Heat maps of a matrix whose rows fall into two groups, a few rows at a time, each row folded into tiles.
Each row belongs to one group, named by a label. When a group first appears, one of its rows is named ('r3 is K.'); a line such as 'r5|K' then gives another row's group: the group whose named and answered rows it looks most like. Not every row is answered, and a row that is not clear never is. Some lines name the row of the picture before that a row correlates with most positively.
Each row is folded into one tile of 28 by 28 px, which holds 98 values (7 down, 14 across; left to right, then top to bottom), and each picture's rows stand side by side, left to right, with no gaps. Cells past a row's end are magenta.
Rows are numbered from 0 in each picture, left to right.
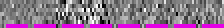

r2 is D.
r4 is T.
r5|T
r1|T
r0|T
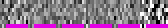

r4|T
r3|D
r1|T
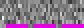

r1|D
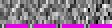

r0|T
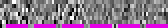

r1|T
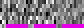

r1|T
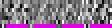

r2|D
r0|T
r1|T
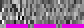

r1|D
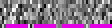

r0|T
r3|T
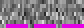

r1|D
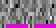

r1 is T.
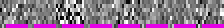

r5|T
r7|D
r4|D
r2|D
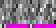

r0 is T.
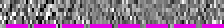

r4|D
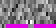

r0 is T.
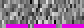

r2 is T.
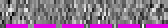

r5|T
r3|D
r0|D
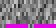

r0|T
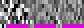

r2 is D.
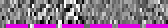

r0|T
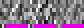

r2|T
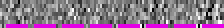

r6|D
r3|T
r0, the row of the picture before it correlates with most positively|1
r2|D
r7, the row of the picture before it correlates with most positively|1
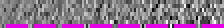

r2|D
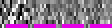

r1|T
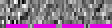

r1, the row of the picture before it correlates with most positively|0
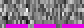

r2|D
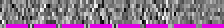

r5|D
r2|T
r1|T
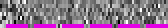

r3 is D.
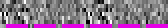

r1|T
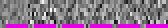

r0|D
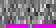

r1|T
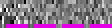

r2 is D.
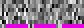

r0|D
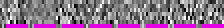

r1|T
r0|T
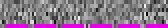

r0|D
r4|D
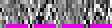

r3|D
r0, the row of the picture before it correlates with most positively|5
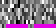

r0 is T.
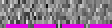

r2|T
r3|T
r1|D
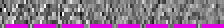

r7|T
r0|T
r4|T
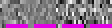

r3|D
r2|D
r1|D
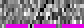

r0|D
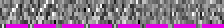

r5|D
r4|T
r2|D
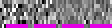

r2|D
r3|D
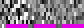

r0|T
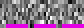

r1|D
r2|D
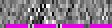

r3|D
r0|T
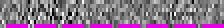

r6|D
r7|T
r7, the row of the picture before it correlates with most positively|0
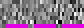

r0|D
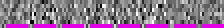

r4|D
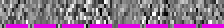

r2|T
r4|D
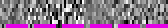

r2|D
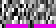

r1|D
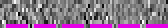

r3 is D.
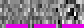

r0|D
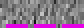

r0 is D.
